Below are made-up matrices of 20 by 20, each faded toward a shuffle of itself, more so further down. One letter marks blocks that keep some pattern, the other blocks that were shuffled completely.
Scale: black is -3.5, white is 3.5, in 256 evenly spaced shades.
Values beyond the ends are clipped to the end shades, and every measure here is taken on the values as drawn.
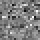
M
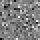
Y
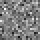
Y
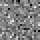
Y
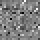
M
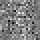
M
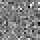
M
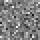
Y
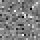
M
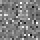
M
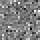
Y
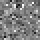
M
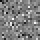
Y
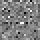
M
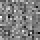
M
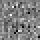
M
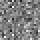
M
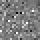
Y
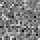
Y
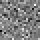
Y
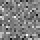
Y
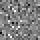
Y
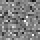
Y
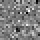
M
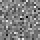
Y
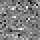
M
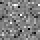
Y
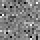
Y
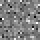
Y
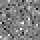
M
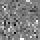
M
